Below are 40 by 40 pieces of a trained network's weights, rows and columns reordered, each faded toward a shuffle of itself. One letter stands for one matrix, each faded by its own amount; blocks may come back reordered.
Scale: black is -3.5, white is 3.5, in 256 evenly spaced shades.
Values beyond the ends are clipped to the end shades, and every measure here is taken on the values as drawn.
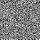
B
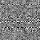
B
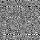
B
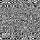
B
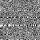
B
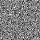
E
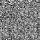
E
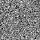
E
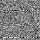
B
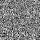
E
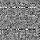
B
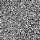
E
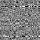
B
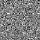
B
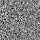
E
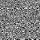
B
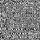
B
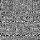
B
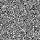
E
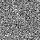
E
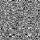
B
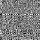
B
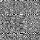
B
